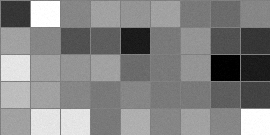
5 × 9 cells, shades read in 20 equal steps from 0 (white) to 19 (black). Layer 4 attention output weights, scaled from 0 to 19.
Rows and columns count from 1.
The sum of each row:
76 104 89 86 52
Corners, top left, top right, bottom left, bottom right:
15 9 7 0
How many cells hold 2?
3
